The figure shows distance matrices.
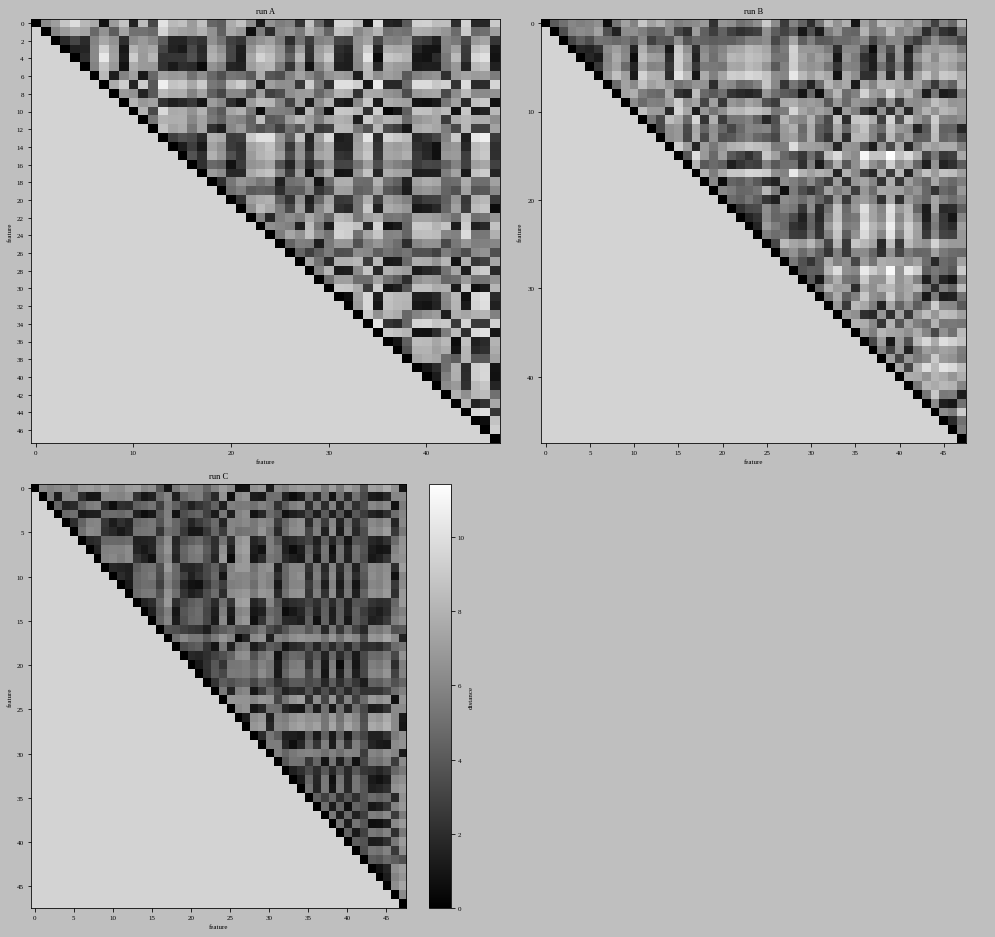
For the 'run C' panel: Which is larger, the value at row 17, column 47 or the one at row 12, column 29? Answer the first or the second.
the second
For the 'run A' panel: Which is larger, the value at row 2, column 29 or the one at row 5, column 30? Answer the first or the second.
the second
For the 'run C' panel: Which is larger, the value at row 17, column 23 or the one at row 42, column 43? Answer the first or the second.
the first
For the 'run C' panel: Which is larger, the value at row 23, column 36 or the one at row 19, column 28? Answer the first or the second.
the second
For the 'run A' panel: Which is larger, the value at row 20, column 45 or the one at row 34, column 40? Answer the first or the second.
the second
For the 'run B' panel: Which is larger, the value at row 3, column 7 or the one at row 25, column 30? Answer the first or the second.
the second
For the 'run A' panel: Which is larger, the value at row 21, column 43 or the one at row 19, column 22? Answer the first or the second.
the first
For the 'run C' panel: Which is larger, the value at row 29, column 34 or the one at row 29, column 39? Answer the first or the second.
the second
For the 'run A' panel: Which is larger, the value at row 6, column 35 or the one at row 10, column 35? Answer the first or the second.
the second
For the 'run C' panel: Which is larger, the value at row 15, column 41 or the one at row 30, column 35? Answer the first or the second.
the second
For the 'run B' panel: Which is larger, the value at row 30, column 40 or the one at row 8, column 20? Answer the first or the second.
the first
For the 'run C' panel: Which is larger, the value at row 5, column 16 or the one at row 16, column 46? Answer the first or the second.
the second
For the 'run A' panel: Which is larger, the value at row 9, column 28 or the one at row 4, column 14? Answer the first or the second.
the second
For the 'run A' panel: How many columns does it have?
48
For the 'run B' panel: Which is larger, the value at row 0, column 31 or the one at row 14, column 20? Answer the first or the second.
the second
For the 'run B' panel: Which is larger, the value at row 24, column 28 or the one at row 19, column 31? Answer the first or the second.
the second
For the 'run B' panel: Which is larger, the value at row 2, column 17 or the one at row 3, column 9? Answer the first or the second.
the second
